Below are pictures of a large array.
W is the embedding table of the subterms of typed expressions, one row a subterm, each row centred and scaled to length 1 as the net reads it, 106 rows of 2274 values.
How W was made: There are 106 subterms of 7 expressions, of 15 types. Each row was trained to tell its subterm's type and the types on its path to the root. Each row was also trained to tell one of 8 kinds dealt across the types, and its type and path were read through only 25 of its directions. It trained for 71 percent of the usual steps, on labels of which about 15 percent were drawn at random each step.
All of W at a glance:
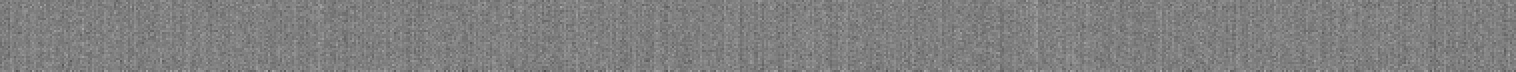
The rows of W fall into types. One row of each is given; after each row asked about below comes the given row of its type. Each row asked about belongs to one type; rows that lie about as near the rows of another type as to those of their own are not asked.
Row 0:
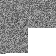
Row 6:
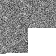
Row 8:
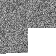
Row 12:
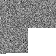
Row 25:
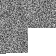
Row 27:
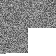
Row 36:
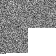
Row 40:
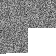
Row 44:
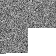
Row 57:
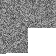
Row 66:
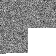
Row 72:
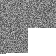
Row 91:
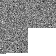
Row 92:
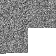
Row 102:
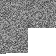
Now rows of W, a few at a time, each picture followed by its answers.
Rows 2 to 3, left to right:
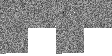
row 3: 25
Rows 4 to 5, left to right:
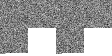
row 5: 36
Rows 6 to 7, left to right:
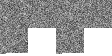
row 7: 91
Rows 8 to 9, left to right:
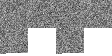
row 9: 72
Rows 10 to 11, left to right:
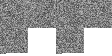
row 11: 72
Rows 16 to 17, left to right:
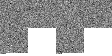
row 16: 66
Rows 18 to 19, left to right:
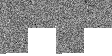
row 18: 27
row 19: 40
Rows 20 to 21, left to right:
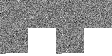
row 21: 91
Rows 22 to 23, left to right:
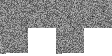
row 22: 27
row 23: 92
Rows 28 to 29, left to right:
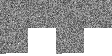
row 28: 44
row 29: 12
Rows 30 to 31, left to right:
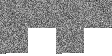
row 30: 57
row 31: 72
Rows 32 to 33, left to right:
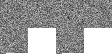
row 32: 72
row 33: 92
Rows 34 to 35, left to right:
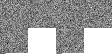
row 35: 8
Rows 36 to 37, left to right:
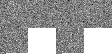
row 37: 44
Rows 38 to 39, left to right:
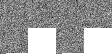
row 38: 57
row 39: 66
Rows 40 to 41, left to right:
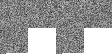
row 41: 25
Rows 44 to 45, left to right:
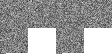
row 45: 91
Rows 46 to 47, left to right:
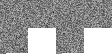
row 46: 91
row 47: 36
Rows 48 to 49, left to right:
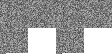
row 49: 27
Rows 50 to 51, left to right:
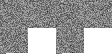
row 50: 72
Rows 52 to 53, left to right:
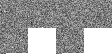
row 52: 0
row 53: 44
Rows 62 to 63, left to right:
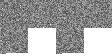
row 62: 66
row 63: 57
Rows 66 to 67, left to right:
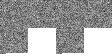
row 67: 27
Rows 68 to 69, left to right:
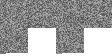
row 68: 102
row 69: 27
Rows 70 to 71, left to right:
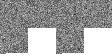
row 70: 102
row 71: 57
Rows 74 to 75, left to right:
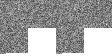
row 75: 91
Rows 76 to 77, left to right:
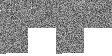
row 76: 57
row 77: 72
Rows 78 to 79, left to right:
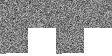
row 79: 0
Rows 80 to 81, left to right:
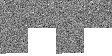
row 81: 25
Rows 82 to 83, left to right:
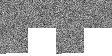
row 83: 25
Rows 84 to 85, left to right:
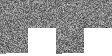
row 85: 102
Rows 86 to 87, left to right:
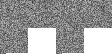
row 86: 57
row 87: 92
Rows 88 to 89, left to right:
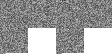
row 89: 8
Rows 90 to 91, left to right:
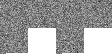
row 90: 92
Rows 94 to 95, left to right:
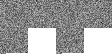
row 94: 92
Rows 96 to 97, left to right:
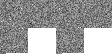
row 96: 44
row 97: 91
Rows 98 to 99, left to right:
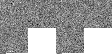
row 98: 40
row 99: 6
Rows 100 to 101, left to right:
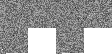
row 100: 92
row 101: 27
